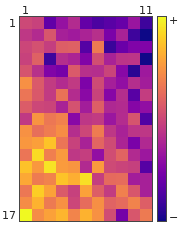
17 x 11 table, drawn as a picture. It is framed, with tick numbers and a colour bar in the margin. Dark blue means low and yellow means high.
No single row or column stands out from its neighbours. The histogram is bell-shaped. Values rise toward the bottom left. The ninth with the highest average is the bottom left. The ninth with the lowest average is the top right.
